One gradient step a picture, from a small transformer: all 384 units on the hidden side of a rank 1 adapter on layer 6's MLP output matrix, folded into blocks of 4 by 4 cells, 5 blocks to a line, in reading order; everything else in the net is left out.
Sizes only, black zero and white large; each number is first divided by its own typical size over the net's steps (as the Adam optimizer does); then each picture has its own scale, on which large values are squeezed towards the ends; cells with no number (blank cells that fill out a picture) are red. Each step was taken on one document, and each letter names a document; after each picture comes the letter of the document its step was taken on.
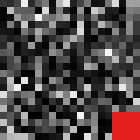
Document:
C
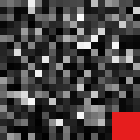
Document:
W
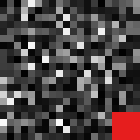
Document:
W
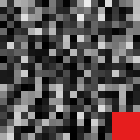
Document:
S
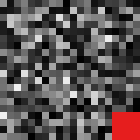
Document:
C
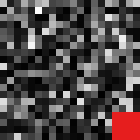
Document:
C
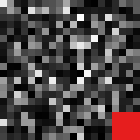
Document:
W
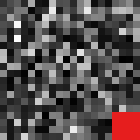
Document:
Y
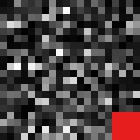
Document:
Y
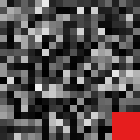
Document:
S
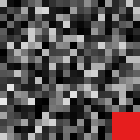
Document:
S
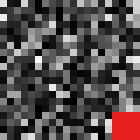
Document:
S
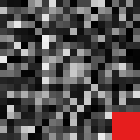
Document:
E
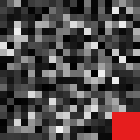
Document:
E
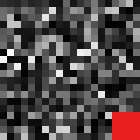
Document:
Y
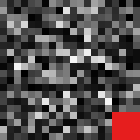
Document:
Y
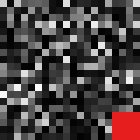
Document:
C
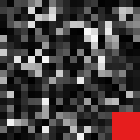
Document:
Y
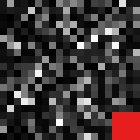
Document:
W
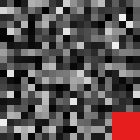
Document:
E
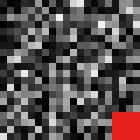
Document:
C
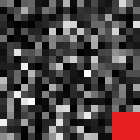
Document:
W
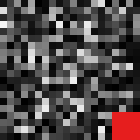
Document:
E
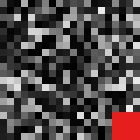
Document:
S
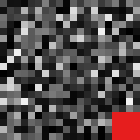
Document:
S
